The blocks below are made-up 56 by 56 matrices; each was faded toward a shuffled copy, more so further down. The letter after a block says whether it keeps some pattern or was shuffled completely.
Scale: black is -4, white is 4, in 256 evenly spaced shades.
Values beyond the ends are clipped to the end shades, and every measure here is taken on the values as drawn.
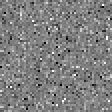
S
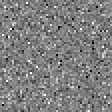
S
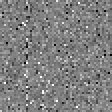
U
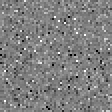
S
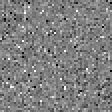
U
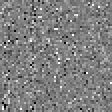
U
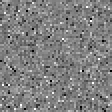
S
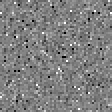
S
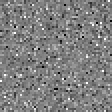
S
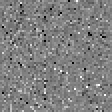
U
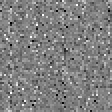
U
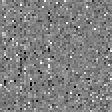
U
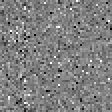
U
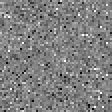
S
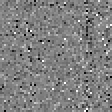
U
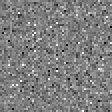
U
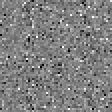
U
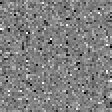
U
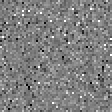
S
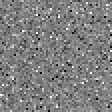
S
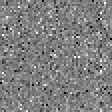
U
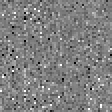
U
